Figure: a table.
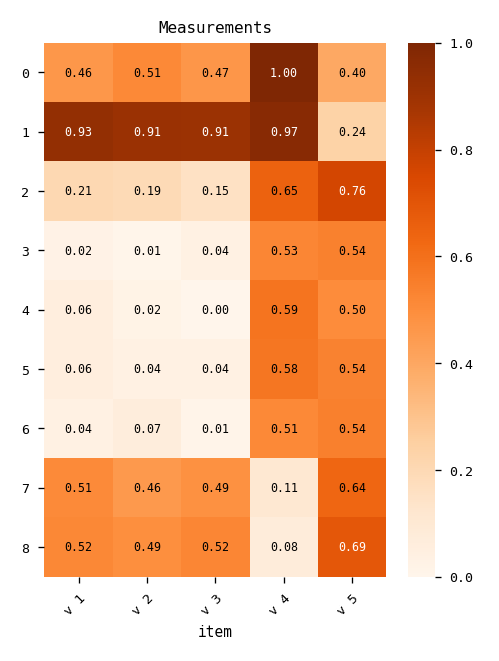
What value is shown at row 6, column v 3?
0.01
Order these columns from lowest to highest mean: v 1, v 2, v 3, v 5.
v 3, v 2, v 1, v 5
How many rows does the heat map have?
9
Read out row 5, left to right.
0.06 0.04 0.04 0.58 0.54
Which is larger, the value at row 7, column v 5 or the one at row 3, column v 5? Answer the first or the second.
the first
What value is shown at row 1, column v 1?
0.93
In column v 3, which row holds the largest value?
1
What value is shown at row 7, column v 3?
0.49
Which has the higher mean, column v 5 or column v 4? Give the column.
v 4
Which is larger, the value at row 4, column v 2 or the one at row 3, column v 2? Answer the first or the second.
the first
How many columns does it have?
5
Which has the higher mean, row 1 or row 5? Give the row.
1
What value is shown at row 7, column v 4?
0.11
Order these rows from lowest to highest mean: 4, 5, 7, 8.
4, 5, 7, 8
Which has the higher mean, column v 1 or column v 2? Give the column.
v 1
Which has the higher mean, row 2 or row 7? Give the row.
7
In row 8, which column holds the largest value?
v 5
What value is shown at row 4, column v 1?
0.06
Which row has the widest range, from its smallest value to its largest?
1
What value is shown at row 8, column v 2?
0.49
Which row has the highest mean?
1
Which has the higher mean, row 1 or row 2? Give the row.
1
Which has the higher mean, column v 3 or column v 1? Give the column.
v 1
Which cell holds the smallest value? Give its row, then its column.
4, v 3
